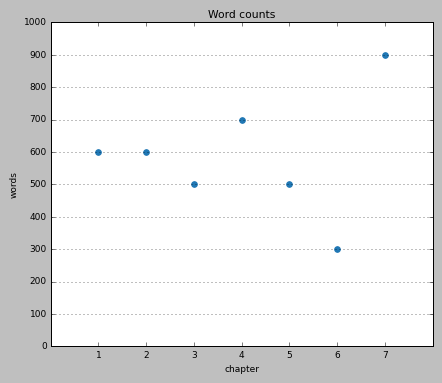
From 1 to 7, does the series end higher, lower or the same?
higher
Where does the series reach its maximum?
7
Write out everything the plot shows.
Title: Word counts
x-axis: chapter, ticks 1 2 3 4 5 6 7
y-axis: words, ticks 0 100 200 300 400 500 600 700 800 900 1000
Values:
600 600 500 700 500 300 900
